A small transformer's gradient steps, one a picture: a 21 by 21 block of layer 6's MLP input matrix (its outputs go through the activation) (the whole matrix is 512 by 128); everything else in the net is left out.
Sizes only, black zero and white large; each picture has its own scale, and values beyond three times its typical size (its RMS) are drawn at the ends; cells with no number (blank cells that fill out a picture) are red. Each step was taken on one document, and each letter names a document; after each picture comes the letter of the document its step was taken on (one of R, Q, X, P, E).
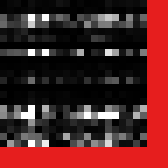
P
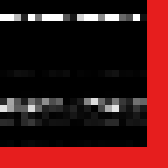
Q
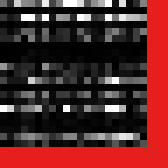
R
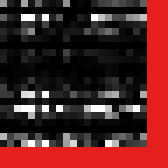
P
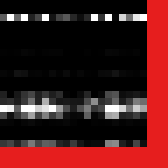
Q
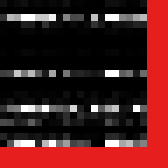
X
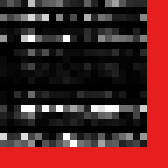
P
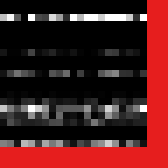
Q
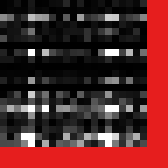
P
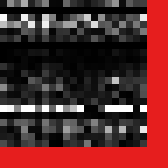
R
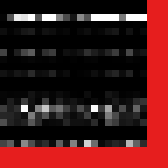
Q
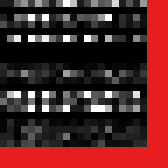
R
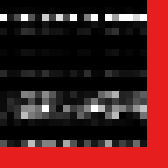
X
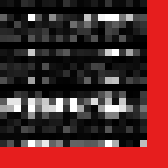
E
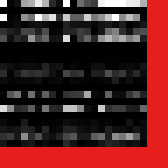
R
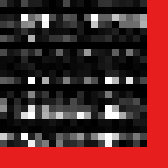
E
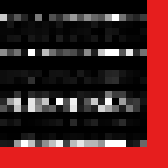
E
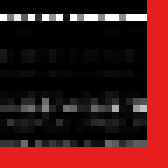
Q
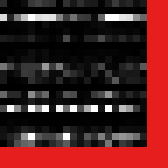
R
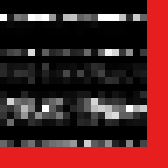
X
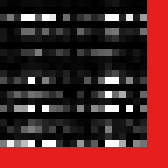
E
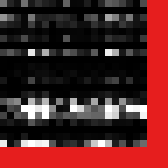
P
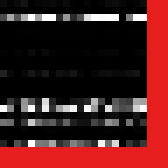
X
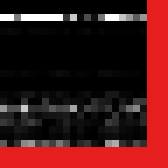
Q
